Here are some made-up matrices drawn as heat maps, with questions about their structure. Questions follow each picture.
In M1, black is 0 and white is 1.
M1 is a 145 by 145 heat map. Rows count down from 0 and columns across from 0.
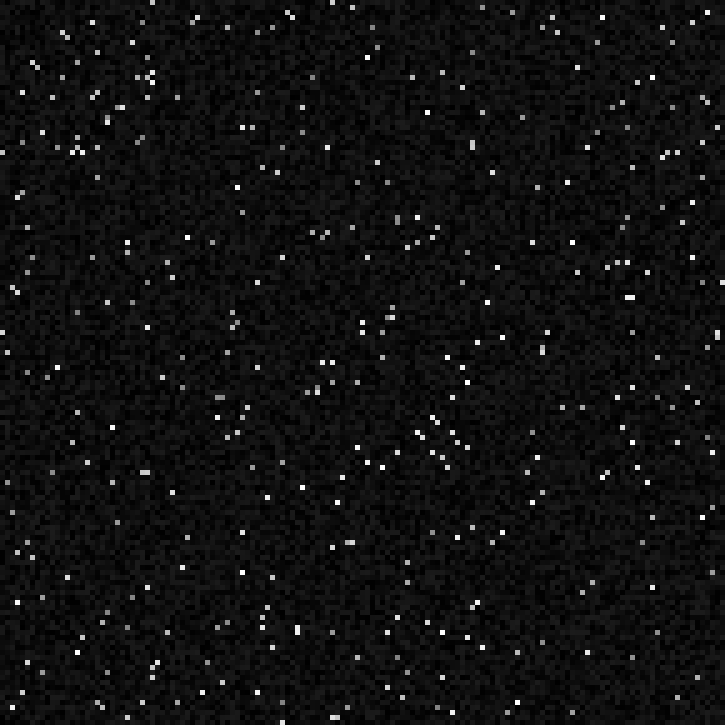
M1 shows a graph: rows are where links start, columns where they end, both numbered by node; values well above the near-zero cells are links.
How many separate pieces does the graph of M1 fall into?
6
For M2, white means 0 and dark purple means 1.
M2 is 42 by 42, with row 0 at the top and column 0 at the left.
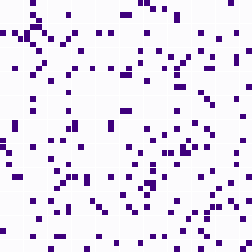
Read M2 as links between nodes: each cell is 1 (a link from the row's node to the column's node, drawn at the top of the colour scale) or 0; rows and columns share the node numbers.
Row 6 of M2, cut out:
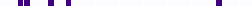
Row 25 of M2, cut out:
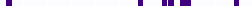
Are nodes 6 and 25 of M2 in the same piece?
yes
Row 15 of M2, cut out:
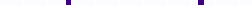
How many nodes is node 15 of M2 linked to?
2
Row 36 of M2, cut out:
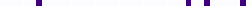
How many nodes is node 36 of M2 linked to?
4
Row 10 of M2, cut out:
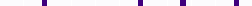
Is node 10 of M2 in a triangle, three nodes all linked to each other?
no
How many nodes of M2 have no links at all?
1
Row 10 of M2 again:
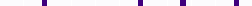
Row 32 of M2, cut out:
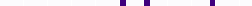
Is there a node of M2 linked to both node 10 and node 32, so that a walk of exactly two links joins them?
no
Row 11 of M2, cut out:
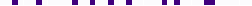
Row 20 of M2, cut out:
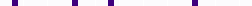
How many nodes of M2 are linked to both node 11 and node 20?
3
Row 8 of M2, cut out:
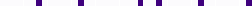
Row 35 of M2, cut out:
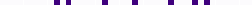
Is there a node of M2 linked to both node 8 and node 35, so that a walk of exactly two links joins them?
no
